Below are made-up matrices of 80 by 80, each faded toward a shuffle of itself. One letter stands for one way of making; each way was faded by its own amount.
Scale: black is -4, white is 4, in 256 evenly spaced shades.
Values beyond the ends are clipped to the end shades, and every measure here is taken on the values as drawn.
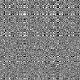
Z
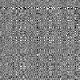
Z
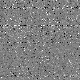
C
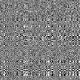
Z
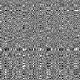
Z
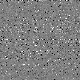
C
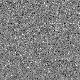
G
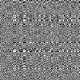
Z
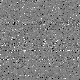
C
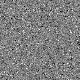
G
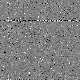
C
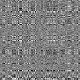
Z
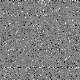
C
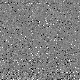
C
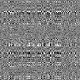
Z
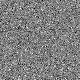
G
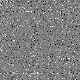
C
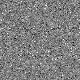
G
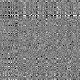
Z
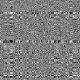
Z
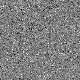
G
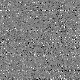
C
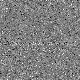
G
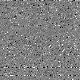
C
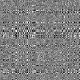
Z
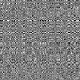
Z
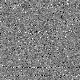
G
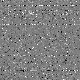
C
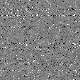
C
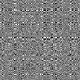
Z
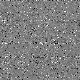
C
